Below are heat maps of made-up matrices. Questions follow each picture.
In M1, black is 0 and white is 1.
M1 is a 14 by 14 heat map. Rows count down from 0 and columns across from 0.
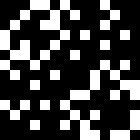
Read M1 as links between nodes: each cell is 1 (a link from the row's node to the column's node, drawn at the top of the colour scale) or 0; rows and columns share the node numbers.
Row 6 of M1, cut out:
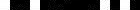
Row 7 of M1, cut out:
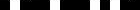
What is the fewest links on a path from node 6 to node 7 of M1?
4
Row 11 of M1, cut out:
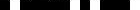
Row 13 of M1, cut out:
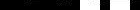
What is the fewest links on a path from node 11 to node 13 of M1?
1
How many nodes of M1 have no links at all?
0
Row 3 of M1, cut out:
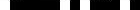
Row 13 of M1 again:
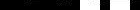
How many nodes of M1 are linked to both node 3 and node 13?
2
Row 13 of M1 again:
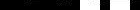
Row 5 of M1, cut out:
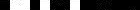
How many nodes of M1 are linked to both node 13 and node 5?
0
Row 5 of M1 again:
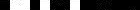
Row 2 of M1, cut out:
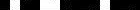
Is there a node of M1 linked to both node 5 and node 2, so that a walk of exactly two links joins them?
yes
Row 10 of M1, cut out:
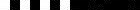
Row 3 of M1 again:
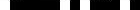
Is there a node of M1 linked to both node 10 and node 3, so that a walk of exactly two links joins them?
yes
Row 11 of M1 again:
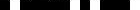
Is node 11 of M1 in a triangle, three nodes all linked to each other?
yes
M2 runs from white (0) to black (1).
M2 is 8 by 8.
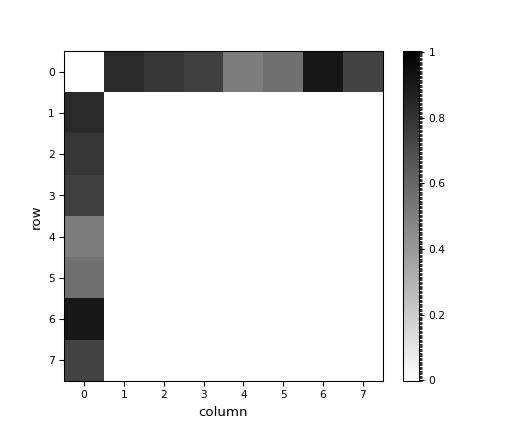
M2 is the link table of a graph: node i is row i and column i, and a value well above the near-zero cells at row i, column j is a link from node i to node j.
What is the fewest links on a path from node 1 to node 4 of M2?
2
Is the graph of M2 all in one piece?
yes
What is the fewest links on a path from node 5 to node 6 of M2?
2
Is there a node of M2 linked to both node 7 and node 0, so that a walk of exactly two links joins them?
no
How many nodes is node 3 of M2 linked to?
1
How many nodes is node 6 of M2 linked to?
1
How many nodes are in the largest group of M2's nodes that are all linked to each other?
2
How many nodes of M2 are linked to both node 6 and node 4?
1
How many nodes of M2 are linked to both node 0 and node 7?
0
